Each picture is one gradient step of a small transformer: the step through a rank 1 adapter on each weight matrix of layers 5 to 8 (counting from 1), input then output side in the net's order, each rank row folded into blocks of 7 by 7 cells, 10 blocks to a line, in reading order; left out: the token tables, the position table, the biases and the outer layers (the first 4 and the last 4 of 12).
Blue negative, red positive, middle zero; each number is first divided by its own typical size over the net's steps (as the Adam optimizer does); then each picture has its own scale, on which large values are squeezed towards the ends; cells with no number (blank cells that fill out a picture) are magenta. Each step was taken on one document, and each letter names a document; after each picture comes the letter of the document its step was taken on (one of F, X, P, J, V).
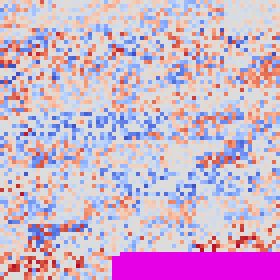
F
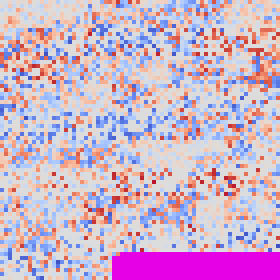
F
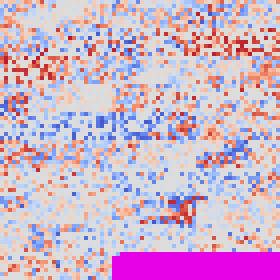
F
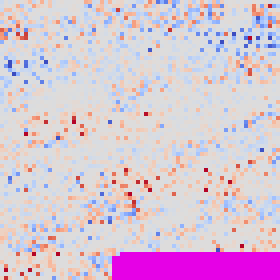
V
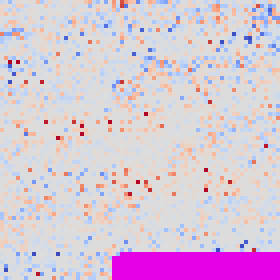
V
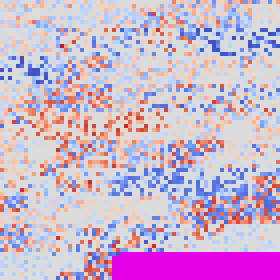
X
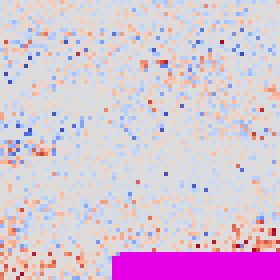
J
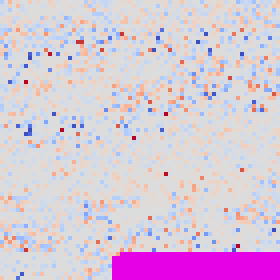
J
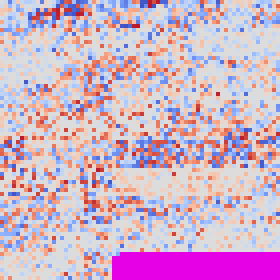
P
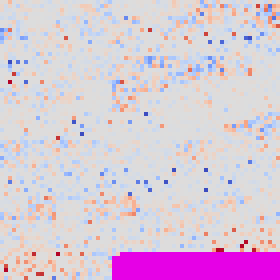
V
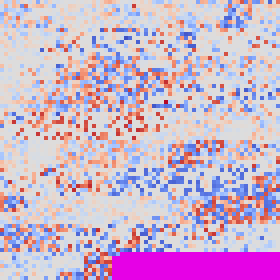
X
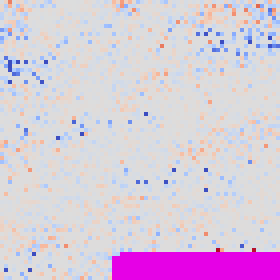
V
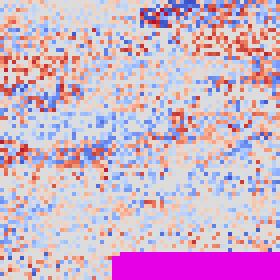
F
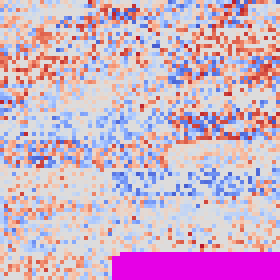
F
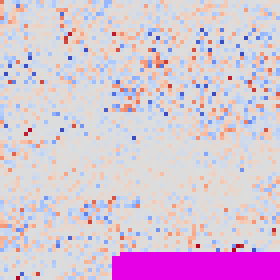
J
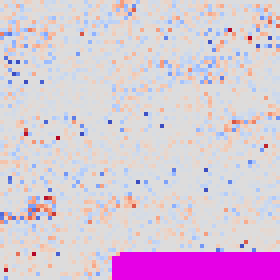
V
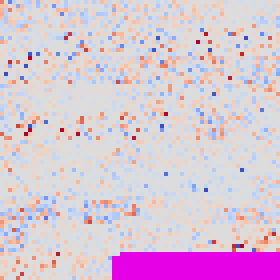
J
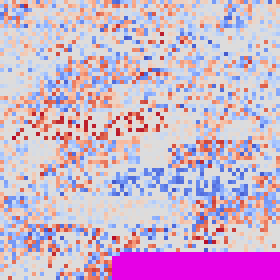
X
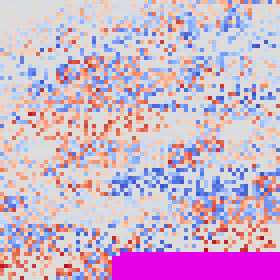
X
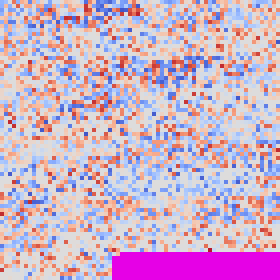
P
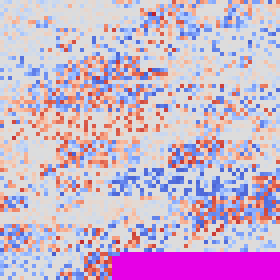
X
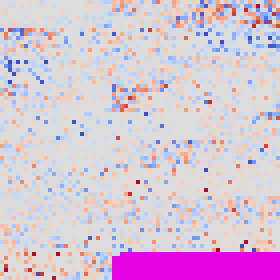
V
